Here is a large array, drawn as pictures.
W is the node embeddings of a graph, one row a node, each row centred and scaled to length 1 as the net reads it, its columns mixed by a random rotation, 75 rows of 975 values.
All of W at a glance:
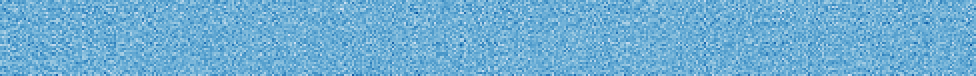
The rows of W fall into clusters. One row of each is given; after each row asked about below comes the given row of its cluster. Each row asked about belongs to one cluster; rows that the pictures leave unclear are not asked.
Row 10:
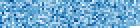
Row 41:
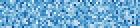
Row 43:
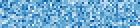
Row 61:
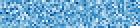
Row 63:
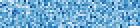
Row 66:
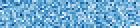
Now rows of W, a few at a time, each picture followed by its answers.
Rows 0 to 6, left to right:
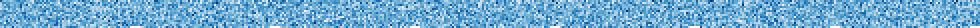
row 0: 41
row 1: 61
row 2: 66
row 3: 61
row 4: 63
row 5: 10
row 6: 41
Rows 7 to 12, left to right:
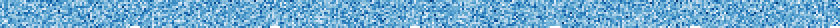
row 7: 43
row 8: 10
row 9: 10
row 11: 41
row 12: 61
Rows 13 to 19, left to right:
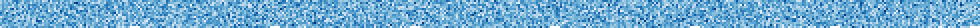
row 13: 61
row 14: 43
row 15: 66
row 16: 61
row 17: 43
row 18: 41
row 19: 41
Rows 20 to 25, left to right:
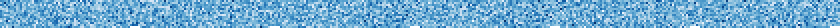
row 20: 41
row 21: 63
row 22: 43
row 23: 43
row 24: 66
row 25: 43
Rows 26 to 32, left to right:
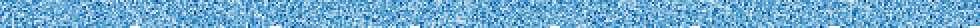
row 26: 10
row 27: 61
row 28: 41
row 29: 10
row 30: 66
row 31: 63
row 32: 63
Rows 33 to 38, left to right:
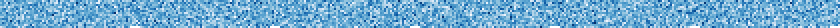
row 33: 61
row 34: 41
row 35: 43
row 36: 63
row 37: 66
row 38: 41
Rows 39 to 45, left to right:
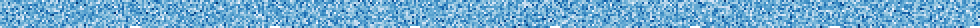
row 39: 61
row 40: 61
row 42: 43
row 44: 63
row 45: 63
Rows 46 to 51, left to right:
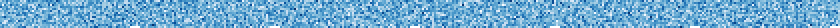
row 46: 43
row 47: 66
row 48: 41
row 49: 10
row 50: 63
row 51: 66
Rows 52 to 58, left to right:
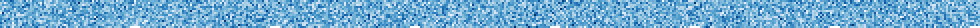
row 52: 10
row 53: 43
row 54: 43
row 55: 43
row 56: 66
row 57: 63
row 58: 66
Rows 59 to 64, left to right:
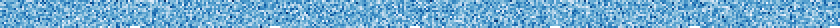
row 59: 41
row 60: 63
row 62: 10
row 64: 63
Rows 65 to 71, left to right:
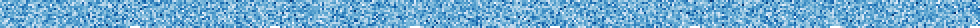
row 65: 43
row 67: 10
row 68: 41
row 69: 66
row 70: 10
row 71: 61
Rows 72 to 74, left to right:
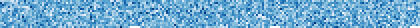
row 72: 63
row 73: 61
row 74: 66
